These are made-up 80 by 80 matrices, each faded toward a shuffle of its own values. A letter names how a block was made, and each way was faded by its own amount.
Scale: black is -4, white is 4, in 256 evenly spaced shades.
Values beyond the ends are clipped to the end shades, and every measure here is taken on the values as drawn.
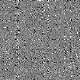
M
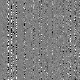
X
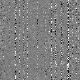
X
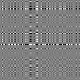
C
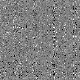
M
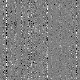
X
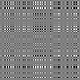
C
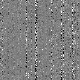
X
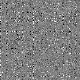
M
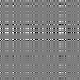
C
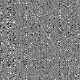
M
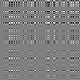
C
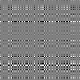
C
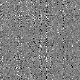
M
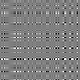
C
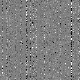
X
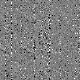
M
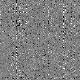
M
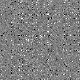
M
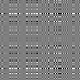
C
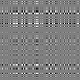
C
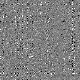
M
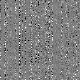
X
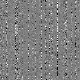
X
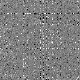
M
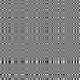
C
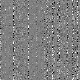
X
